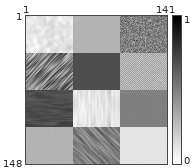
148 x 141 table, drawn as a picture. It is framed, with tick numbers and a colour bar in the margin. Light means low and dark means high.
It is made of 4 by 3 panels. Panel 1,1: very low, blotchy, faint in contrast. Panel 1,2: low, flat. Panel 1,3: middling, fine-grained. Panel 2,1: middling, slanting up to the right, strong in contrast. Panel 2,2: high, flat. Panel 2,3: low, checkered. Panel 3,1: high, streaked across, faint in contrast. Panel 3,2: very low, streaked downward, faint in contrast. Panel 3,3: middling, flat. Panel 4,1: low, flat. Panel 4,2: middling, slanting down to the right. Panel 4,3: very low, flat.
